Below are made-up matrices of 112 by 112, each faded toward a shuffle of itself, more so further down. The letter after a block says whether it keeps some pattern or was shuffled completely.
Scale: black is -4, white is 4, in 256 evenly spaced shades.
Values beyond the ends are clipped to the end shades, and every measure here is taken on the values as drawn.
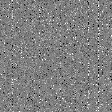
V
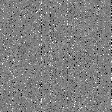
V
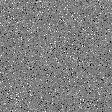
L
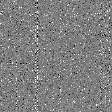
V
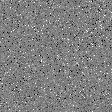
L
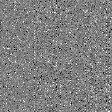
V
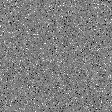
L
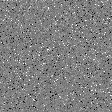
L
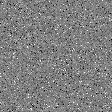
L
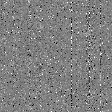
V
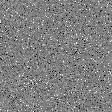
L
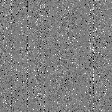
V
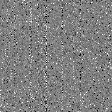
V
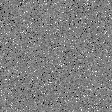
L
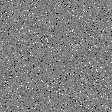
L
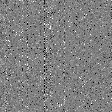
V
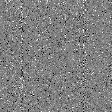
V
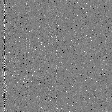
V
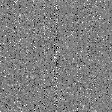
V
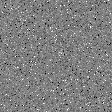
L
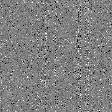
V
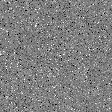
L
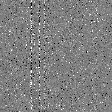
V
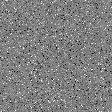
L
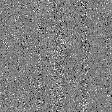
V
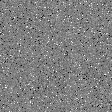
L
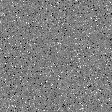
L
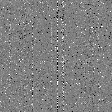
V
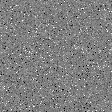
L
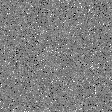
L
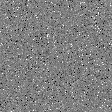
L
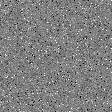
L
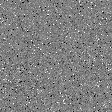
L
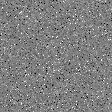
L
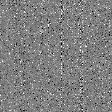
V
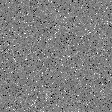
L
